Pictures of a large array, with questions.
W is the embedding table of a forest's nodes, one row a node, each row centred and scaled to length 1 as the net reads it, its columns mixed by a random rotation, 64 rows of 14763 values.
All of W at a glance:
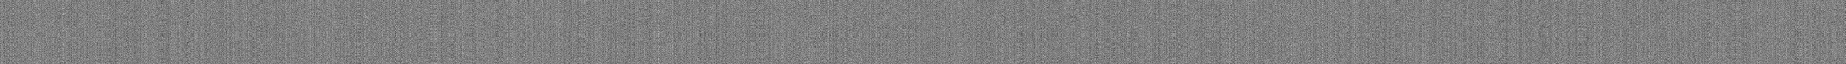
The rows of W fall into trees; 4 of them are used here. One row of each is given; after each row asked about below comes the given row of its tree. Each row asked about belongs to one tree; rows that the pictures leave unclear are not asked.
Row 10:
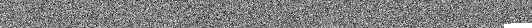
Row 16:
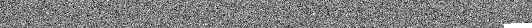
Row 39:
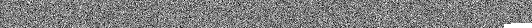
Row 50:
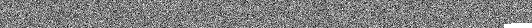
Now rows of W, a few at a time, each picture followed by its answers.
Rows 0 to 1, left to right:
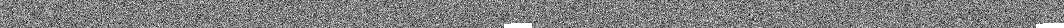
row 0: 10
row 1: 10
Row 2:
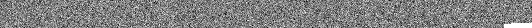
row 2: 50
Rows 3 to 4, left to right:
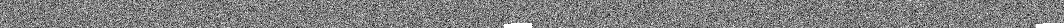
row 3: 10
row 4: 50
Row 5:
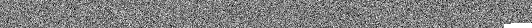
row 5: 39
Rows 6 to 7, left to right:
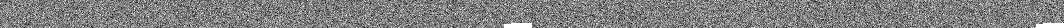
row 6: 50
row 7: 39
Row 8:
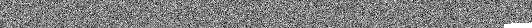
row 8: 50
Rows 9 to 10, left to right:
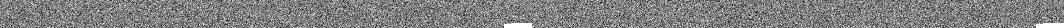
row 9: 16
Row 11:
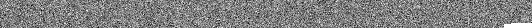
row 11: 39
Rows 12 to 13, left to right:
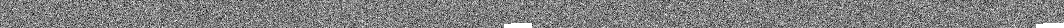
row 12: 10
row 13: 50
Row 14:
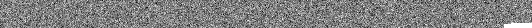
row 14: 50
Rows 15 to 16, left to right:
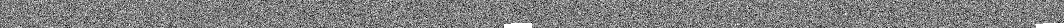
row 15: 39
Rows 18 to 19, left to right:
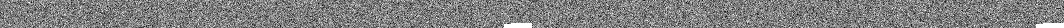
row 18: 39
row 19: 50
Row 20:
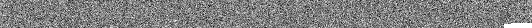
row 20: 10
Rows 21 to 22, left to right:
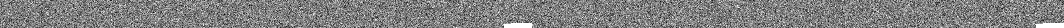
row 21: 16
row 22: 16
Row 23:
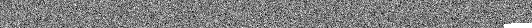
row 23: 50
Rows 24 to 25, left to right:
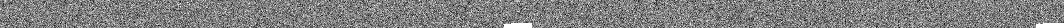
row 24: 16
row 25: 10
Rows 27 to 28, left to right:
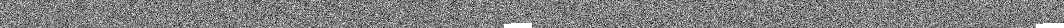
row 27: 50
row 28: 10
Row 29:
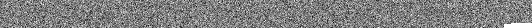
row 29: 39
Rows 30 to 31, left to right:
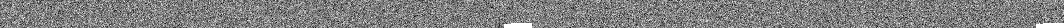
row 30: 50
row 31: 10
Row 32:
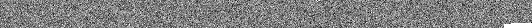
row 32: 39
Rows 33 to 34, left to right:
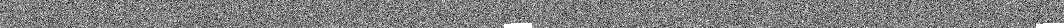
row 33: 10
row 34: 10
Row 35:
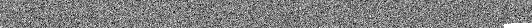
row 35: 10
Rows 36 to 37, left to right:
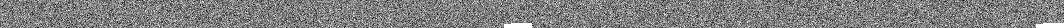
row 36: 10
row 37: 50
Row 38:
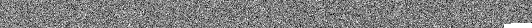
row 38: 39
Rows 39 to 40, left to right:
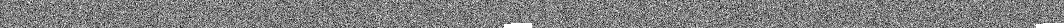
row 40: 10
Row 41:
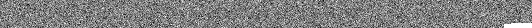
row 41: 39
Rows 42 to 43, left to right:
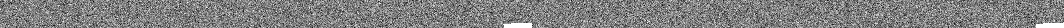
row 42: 16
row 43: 50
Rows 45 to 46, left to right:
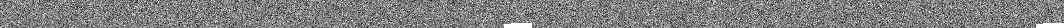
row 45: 50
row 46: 39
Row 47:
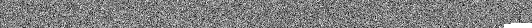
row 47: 39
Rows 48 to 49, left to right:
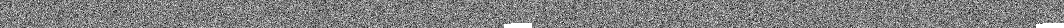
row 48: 50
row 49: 10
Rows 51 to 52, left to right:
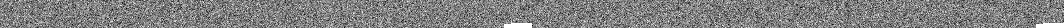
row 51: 10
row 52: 50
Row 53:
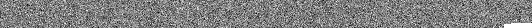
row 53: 39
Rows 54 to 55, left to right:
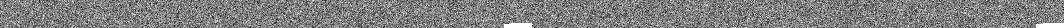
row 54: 50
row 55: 50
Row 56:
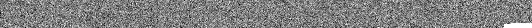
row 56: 39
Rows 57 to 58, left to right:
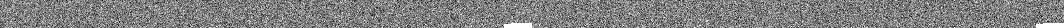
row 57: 50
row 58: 10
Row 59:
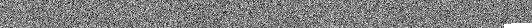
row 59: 10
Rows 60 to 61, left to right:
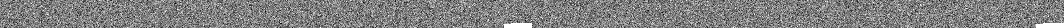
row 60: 16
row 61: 50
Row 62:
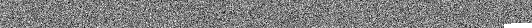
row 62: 10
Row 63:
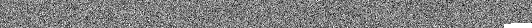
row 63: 39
